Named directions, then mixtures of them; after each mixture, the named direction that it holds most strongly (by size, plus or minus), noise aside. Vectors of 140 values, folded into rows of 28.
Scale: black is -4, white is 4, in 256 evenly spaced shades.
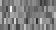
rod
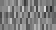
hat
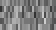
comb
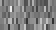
rod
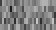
rod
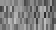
comb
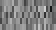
hat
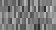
hat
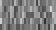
comb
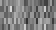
rod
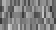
comb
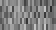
hat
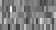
rod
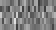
hat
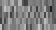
hat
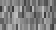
comb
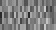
hat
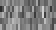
comb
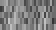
comb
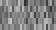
hat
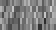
comb
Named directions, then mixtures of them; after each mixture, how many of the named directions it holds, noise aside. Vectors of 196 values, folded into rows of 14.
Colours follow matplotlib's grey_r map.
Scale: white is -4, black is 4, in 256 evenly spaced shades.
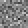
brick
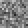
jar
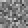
two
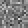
two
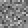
one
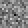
one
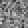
one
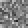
two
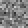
one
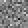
one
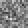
two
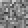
two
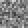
one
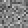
two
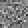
one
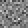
one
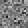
one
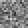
two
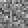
two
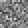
two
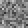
one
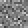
one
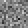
one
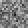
two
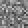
two
